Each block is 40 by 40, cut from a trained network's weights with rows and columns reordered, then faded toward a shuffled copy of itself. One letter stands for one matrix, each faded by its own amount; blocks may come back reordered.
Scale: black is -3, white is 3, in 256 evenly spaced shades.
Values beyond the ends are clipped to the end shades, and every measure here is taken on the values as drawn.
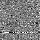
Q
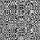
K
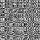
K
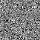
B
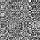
K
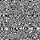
Q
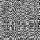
K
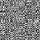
K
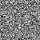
Q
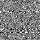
B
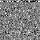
Q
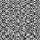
K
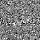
Q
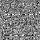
Q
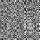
K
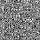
Q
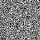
Q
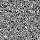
B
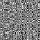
K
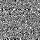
B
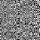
K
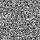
Q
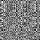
K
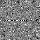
Q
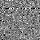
Q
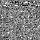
B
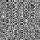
K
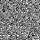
Q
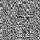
K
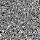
B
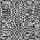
K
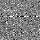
Q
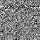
Q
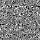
B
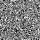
B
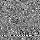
Q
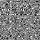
B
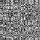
K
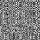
K
